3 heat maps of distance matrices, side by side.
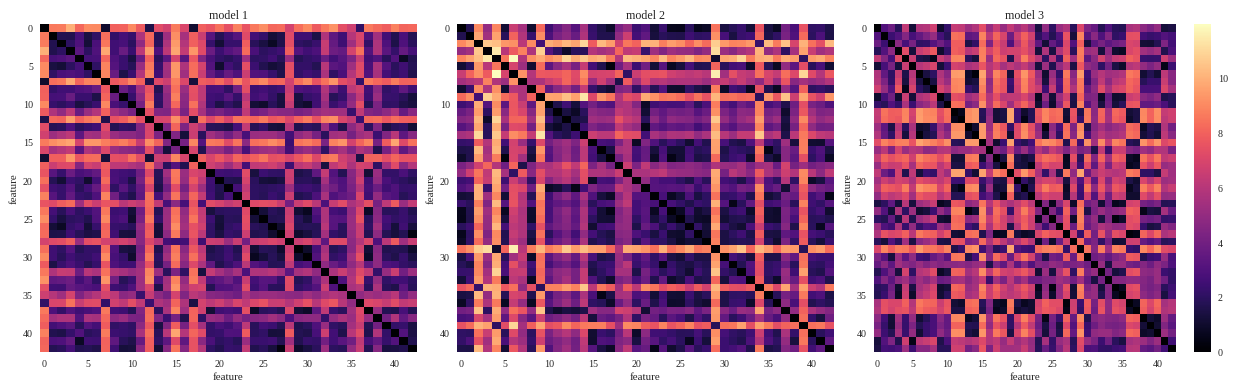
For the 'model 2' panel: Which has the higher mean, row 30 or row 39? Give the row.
39
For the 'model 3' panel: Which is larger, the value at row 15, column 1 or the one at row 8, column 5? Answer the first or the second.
the first
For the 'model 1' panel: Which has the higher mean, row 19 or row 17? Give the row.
17
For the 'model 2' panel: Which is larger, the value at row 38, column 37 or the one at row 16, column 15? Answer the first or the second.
the first
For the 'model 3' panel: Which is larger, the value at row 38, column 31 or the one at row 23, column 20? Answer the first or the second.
the second
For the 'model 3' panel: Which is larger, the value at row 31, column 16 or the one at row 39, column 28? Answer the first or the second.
the second
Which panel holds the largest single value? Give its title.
model 2
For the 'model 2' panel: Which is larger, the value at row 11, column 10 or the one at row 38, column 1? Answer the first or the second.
the second
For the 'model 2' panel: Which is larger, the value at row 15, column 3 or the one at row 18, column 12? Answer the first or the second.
the second
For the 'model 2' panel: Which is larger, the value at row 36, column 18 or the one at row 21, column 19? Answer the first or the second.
the second
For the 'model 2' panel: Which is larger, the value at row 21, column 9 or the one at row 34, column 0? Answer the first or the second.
the first
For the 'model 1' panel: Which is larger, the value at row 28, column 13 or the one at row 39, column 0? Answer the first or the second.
the second
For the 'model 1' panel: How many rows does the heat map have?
43
